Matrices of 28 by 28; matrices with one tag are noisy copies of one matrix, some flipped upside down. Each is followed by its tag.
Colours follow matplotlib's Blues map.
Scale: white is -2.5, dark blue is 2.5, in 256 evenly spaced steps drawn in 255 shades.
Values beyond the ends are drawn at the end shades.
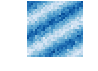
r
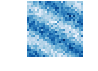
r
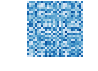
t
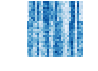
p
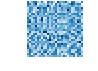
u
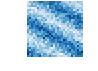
r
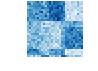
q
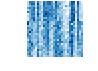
p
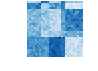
q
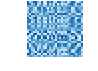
u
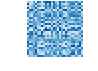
t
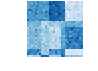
q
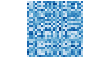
t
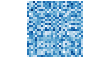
t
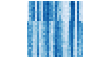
p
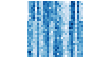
p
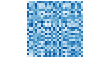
t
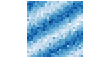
r
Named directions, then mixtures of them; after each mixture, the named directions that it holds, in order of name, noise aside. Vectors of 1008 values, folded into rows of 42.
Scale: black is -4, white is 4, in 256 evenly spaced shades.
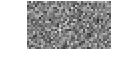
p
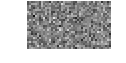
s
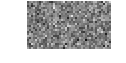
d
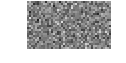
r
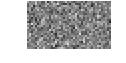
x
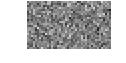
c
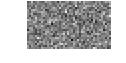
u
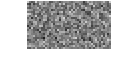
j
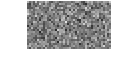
j, p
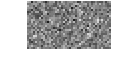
p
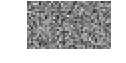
j, r, s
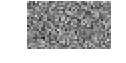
j, p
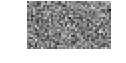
c, d, r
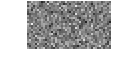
j, u, x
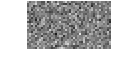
x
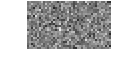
d, p, s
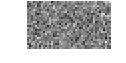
c, d, u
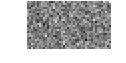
d, j, r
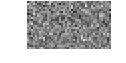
c, j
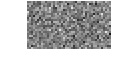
p, r, s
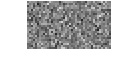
c, r, x
